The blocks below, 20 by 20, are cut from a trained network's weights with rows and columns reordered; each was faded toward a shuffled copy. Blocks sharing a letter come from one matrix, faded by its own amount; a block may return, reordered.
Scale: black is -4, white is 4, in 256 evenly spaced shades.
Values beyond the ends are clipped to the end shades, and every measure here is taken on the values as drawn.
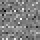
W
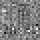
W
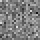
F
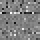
W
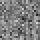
F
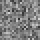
F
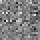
W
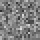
F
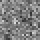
F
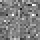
W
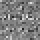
W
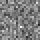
F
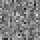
F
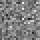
W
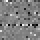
W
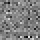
W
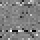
W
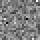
F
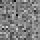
F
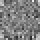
W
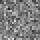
F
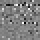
W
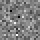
F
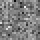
F
